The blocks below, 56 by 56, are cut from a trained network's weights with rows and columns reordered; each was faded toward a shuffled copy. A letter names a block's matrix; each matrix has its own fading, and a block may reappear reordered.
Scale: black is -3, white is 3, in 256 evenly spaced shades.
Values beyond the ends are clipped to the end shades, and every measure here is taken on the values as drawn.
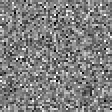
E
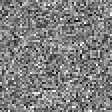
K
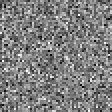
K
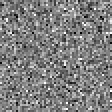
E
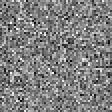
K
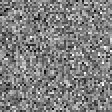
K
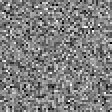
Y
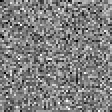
K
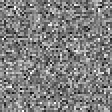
Y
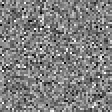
E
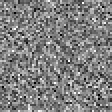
K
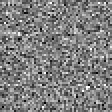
Y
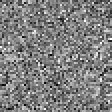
K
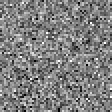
E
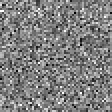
K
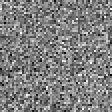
K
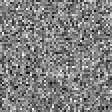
K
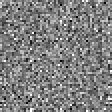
E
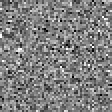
E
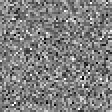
E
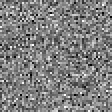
Y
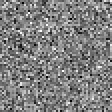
K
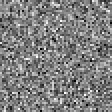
K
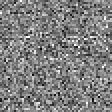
Y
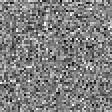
Y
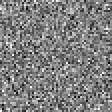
K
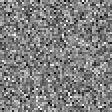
E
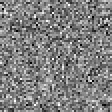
Y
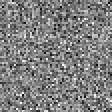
Y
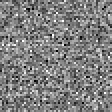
Y
